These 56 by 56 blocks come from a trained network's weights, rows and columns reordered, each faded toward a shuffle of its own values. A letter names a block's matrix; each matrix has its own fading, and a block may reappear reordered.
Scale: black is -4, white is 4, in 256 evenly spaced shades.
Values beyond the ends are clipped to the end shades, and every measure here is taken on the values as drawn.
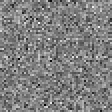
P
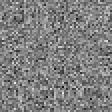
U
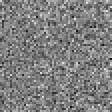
U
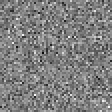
P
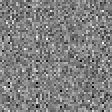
U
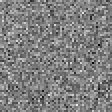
U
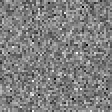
P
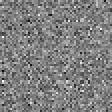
U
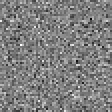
P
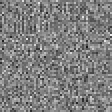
U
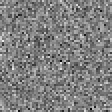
U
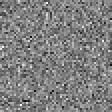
P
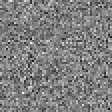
P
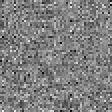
U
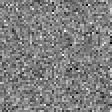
P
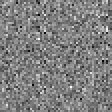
U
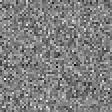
P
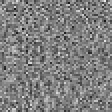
U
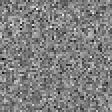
P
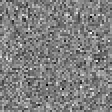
P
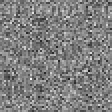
U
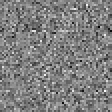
P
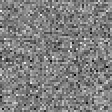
P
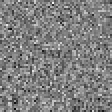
P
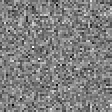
P
